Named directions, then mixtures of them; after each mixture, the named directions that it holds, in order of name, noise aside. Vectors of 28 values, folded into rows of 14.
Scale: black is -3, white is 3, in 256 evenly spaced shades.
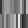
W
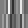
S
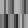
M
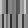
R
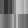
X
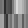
M, X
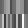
R, S, W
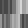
W, X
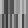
M, R, X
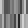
W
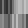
X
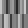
M, R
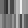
S, X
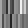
R, S, X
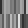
W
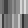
R, W, X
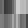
X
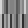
R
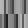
M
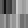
X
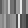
S, W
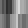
X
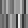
M, W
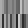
R, W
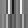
S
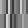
R, S, W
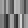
M
